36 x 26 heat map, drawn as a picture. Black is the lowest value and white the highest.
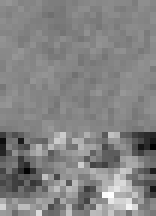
Neither half mirrors the other. A horizontal seam about 60% of the way down splits the table, and the top part is calmer. A few values lie far out on both sides of the bulk. The texture is blotchy.
